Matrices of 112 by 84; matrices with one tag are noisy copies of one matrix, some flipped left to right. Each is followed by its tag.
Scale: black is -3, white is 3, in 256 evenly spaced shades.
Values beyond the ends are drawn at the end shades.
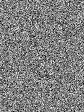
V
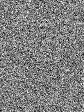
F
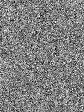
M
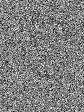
V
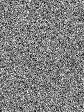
F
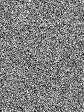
F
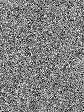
M
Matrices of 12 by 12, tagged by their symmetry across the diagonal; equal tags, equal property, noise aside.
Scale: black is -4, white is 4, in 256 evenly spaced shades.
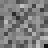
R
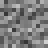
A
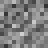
R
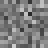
A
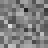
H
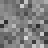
H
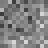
R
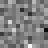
H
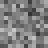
H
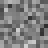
H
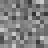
H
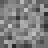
R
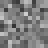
H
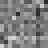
H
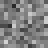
A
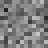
A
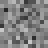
A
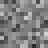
H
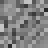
R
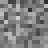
A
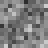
R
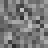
A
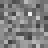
A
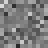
R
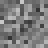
R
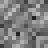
R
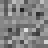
A
